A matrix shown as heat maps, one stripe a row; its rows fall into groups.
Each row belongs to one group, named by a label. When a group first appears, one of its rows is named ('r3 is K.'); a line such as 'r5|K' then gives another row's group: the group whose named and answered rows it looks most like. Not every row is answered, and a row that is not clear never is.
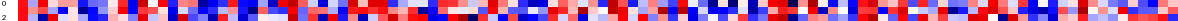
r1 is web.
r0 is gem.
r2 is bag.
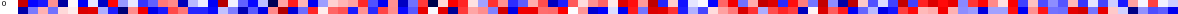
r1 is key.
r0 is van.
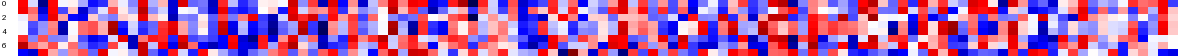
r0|bag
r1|bag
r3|van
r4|van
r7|key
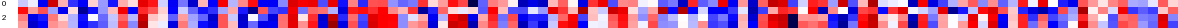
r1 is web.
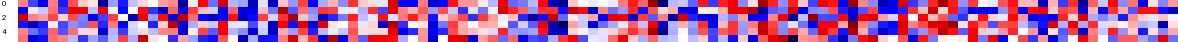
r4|van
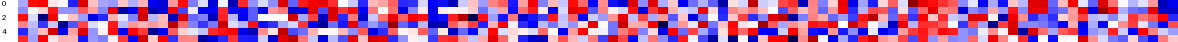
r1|key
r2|bag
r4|key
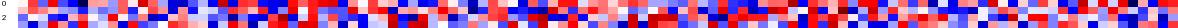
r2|key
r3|key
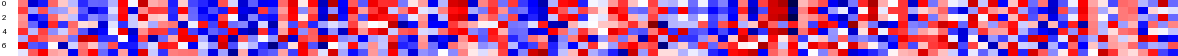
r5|key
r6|van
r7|key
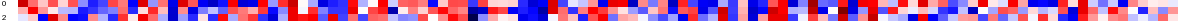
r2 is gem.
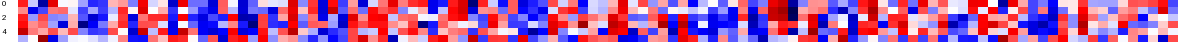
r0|bag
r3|web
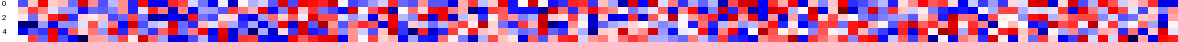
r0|key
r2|key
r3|van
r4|van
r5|gem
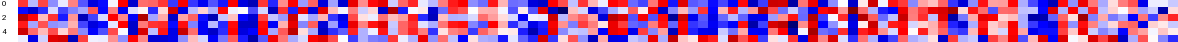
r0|web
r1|van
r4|bag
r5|key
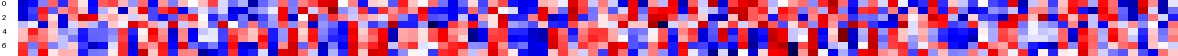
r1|key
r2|key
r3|van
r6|web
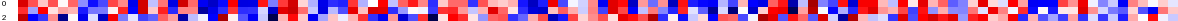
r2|van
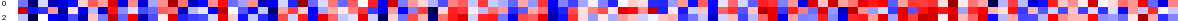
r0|van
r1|van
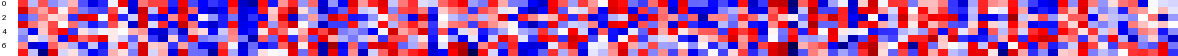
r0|web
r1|bag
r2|key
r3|bag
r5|key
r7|bag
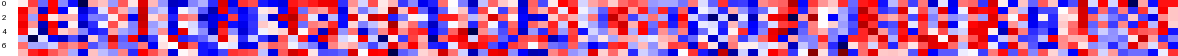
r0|gem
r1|bag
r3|bag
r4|bag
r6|bag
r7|gem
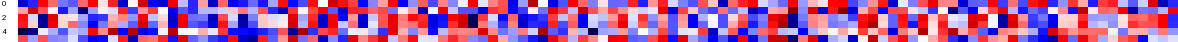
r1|web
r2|bag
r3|bag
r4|van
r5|web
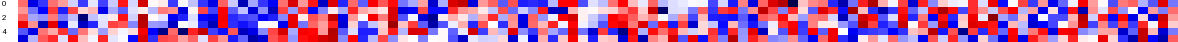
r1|van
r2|gem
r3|bag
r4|key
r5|key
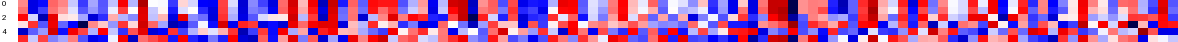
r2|bag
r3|gem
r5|web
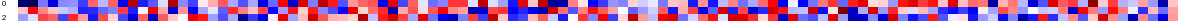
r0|van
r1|web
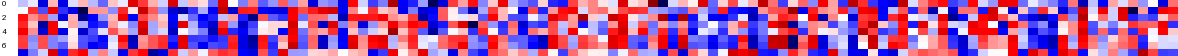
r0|van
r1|gem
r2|web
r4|bag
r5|web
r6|web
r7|key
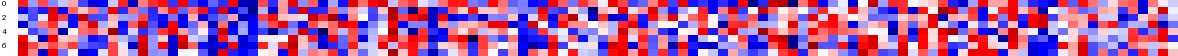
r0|web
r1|van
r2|key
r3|key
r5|bag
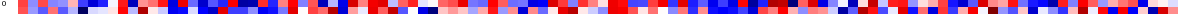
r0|web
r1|gem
